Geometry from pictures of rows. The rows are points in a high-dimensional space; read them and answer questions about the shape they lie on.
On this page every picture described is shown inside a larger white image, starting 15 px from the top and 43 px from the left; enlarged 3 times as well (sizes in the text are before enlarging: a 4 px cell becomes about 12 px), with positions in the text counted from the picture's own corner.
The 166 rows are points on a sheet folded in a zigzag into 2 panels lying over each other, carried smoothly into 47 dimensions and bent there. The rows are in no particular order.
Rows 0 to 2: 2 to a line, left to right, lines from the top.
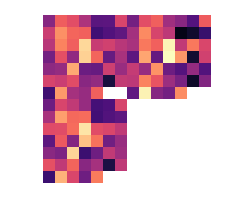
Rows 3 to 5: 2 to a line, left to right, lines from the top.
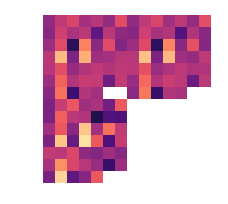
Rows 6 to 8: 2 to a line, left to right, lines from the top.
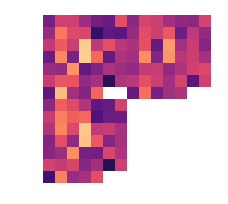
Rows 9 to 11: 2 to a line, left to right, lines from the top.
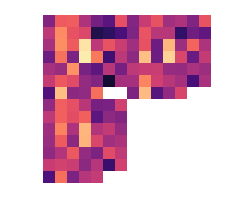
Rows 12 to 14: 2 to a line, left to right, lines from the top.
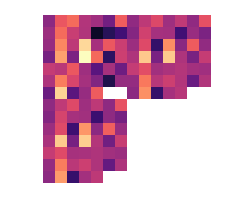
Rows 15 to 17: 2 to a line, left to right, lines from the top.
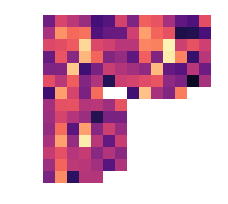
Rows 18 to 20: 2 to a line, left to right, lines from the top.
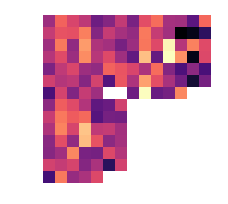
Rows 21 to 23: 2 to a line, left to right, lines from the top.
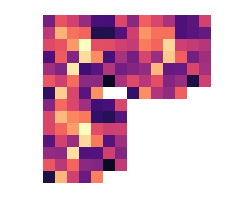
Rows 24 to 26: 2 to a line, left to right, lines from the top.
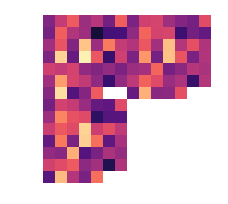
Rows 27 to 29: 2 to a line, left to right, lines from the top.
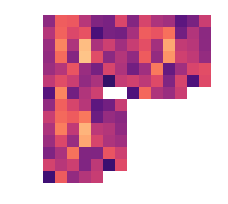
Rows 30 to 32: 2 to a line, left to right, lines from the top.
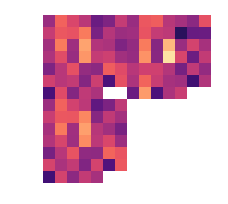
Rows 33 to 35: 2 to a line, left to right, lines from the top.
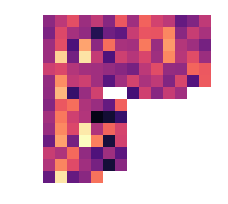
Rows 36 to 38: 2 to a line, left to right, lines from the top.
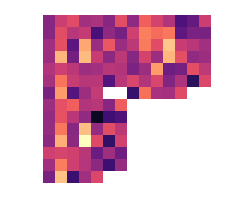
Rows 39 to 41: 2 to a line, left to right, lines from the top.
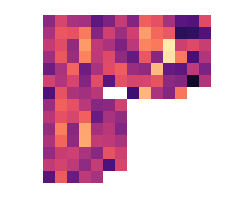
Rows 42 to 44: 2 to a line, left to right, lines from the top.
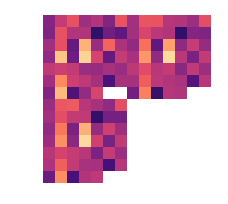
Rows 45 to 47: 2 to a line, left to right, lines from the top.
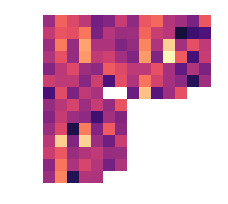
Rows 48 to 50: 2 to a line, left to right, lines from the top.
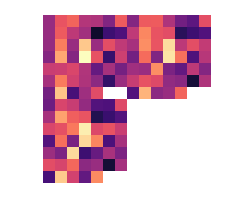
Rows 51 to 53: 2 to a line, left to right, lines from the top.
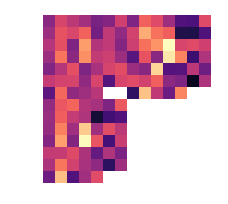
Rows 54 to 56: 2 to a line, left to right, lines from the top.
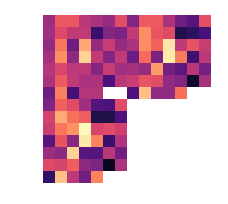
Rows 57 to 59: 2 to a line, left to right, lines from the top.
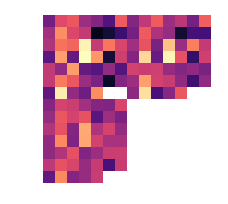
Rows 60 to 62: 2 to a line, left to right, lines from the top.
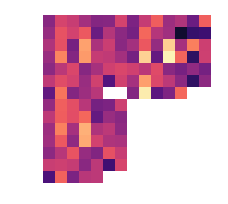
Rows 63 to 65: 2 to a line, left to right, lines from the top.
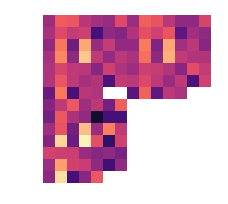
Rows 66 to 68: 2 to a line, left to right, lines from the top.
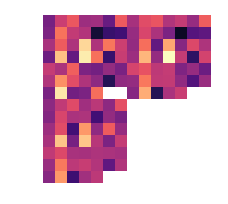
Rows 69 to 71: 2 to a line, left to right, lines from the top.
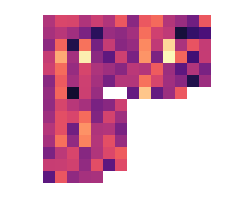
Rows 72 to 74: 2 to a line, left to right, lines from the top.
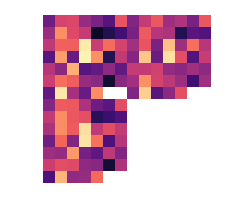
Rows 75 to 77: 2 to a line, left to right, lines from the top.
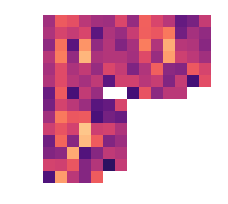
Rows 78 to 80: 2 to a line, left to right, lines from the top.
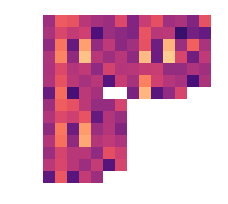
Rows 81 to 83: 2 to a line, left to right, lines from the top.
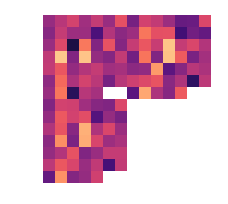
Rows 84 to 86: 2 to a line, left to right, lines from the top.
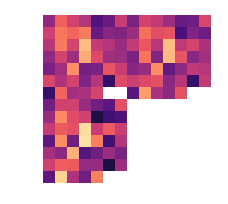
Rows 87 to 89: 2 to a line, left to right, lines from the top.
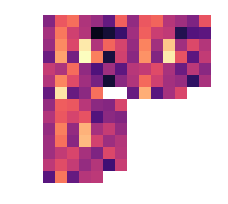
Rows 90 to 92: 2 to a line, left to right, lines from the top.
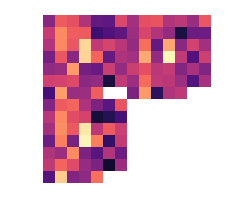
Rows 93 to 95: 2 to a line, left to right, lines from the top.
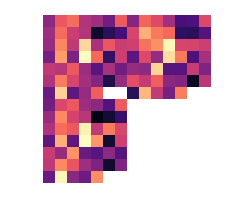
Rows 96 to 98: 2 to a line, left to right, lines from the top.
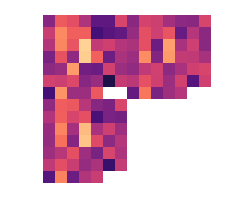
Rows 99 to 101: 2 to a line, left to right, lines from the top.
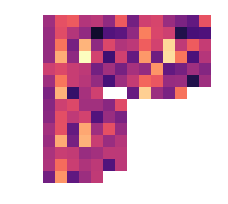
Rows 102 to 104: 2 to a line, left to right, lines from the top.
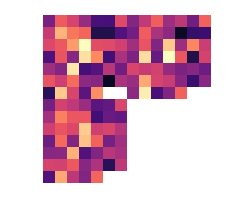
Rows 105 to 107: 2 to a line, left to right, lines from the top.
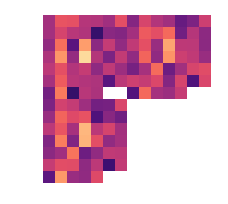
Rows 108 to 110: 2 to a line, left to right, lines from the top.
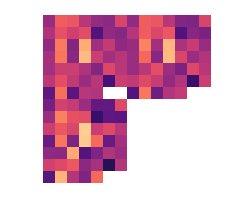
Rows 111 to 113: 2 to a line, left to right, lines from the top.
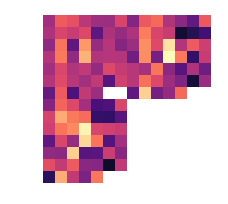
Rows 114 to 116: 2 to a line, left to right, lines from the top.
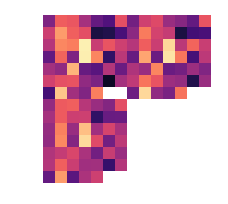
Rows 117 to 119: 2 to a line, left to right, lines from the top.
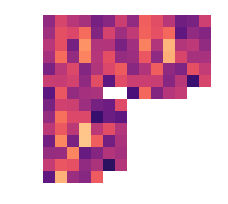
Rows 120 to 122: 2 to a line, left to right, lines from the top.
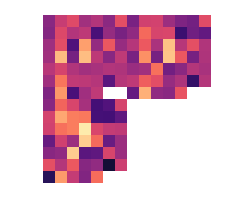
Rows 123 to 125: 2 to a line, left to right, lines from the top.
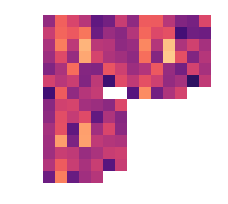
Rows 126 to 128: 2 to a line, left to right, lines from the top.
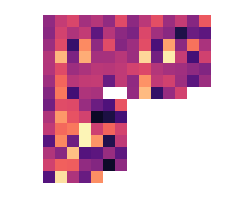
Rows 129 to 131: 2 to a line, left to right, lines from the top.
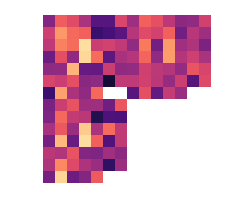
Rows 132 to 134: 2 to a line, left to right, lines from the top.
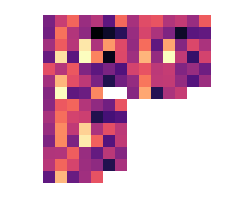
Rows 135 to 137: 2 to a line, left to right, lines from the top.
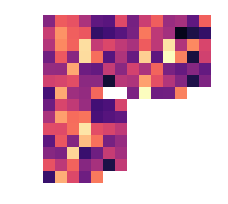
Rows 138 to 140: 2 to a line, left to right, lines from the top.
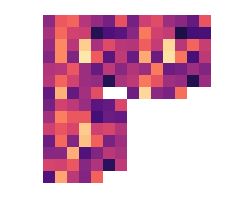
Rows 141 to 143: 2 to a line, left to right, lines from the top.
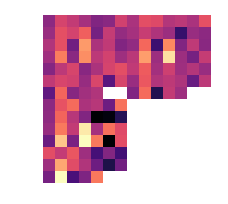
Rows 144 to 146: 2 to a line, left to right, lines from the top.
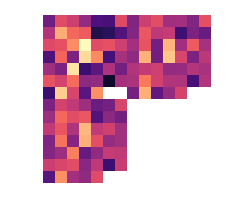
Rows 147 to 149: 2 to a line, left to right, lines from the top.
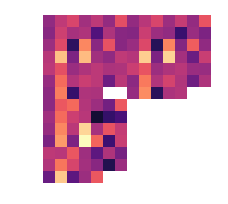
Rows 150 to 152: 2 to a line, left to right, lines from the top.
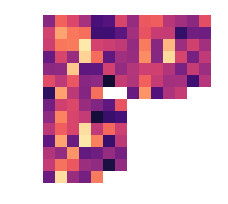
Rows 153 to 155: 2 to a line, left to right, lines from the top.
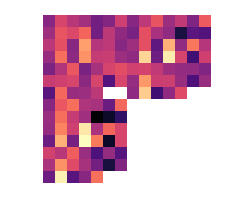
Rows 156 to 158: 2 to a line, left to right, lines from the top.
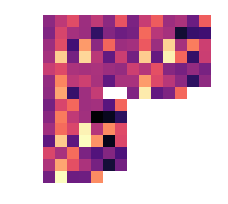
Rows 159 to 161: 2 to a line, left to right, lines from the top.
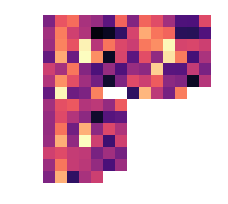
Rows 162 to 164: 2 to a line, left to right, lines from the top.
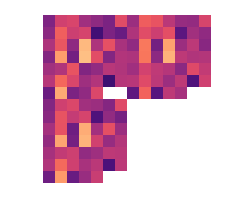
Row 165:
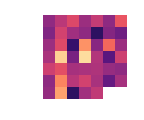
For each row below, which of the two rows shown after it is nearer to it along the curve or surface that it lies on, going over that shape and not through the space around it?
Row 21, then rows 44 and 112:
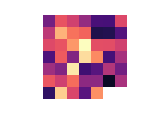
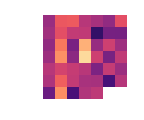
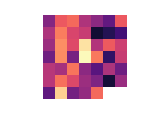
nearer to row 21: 112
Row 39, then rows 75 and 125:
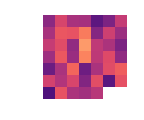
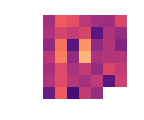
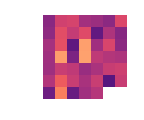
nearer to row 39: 125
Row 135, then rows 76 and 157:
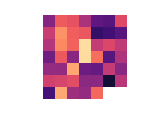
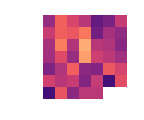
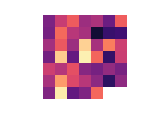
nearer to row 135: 76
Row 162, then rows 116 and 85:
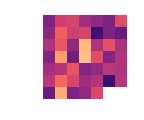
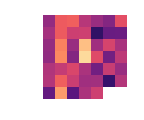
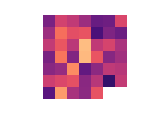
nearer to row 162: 85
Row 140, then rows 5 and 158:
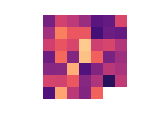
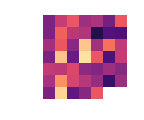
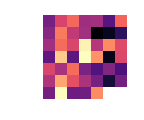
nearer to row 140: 5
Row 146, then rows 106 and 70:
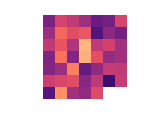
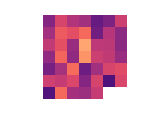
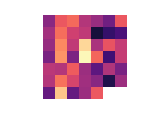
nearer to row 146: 106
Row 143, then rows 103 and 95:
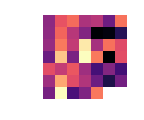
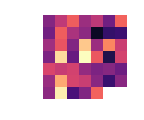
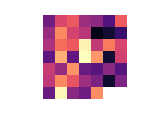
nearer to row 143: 95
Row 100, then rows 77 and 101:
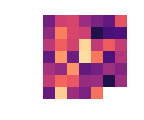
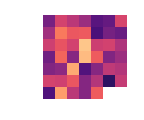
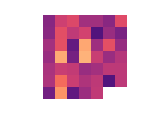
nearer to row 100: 77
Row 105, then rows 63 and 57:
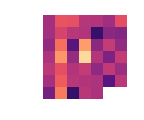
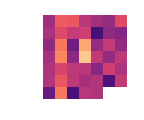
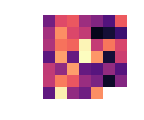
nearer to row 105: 63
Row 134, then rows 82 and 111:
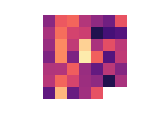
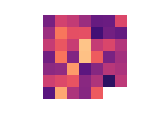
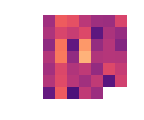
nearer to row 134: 111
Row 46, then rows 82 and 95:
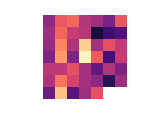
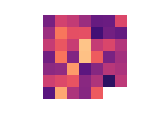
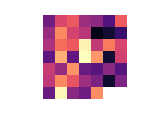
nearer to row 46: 95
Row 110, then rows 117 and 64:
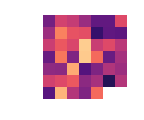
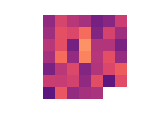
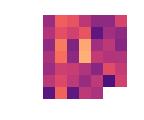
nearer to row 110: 117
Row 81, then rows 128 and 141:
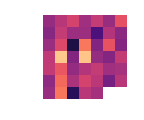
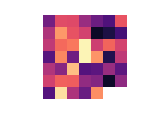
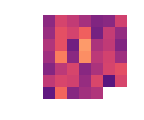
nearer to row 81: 141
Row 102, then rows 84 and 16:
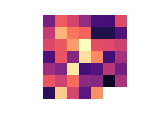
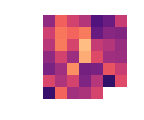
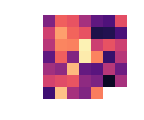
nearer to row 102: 16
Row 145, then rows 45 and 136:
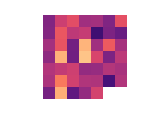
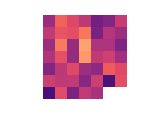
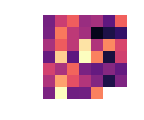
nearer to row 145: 136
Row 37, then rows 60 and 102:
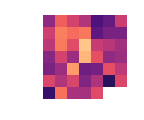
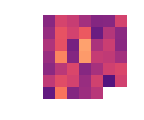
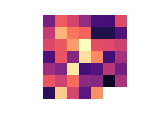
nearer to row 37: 102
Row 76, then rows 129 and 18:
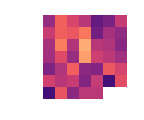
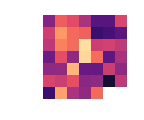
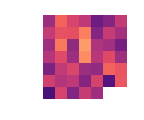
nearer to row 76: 18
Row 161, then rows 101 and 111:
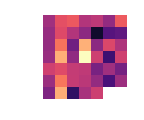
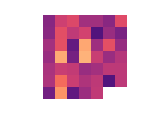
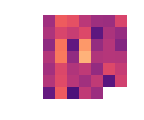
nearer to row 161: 111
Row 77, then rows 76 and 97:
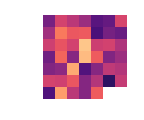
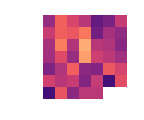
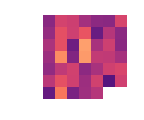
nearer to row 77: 97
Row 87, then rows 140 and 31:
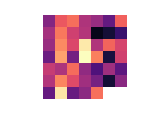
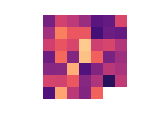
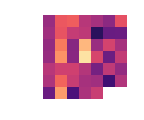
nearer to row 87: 31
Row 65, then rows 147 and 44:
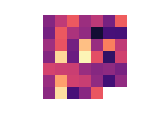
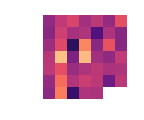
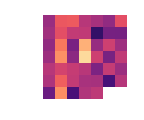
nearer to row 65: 147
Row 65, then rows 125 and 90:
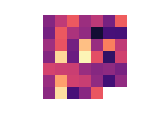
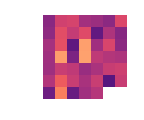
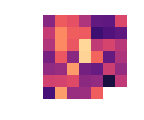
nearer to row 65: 125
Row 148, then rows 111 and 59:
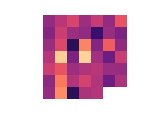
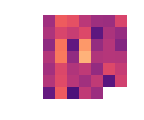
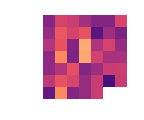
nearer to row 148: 59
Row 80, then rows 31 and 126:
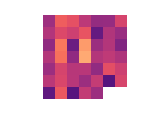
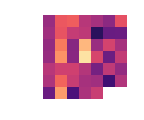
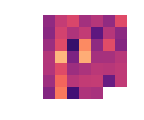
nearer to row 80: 31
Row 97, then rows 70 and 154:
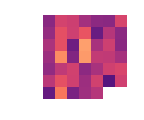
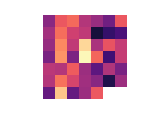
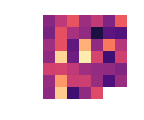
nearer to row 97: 154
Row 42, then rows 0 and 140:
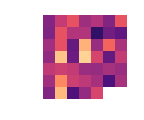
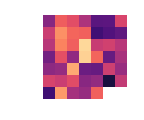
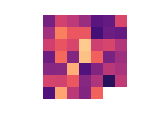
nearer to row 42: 140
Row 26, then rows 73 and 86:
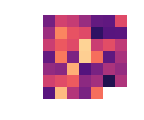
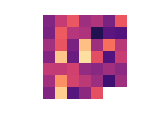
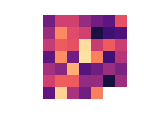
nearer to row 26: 86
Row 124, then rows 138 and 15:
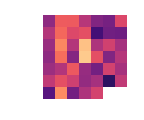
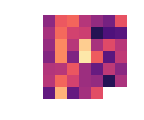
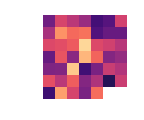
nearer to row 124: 138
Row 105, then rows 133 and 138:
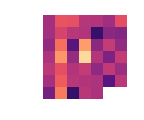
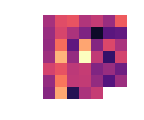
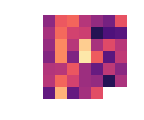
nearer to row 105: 133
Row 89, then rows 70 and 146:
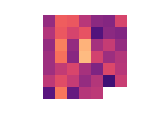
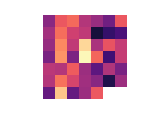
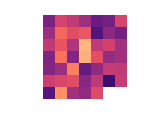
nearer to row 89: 70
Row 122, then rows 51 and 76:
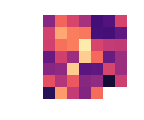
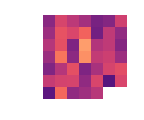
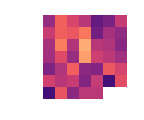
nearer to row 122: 76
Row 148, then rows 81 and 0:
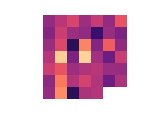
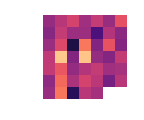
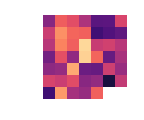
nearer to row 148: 81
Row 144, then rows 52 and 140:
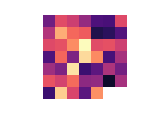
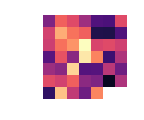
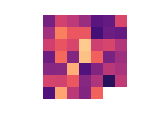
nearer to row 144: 52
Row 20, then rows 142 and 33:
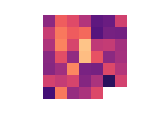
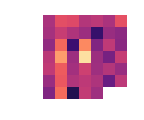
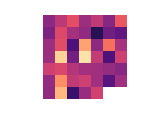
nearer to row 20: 142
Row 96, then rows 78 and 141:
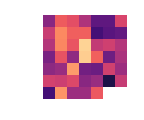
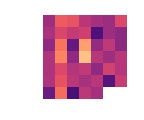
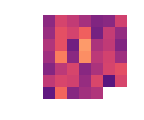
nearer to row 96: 78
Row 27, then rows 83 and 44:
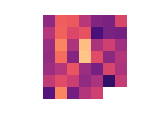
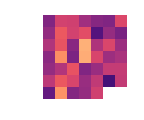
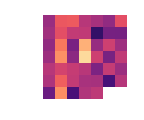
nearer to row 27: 44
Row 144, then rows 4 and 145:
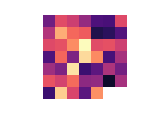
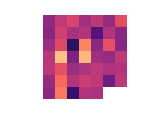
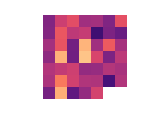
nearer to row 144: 145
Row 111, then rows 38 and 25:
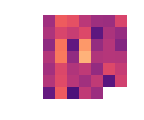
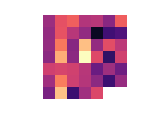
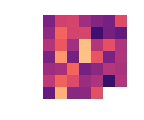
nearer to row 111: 38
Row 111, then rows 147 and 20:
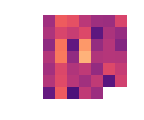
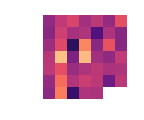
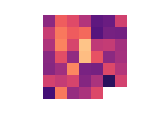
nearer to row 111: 20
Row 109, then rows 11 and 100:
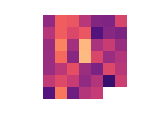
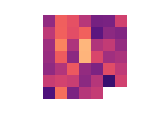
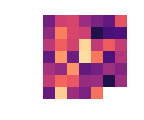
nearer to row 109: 11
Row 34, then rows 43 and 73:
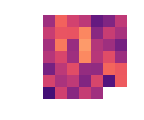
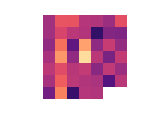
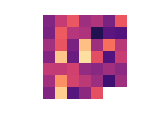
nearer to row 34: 43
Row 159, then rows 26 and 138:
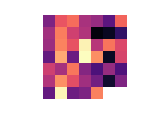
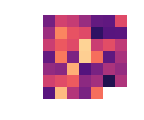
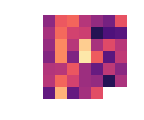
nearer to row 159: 138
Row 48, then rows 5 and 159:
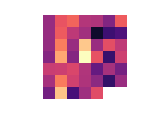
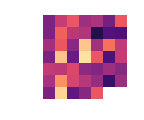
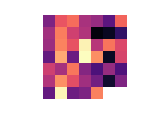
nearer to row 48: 159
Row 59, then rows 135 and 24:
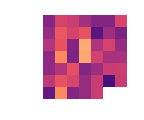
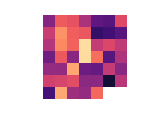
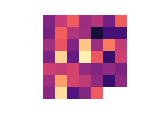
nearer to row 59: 24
